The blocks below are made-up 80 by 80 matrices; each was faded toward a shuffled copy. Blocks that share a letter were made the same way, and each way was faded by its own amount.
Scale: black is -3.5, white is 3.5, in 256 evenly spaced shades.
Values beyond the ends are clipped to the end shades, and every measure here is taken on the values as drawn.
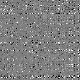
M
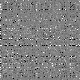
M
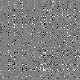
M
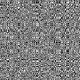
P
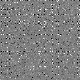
M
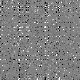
M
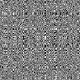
P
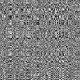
P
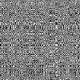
P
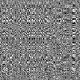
P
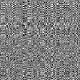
P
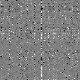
M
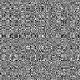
P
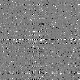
M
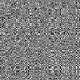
P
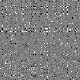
M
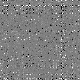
M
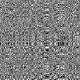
P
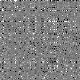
M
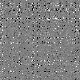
M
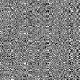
P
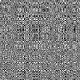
P
